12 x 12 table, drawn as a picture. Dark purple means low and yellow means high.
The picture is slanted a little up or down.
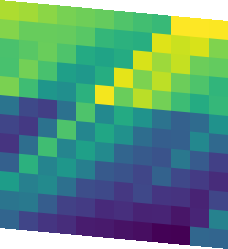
Slope: up to the top. Ninth with the highest average: top right. Grain: diagonal, up to the right. Seam: horizontal, 40% of the way down, the top part higher.
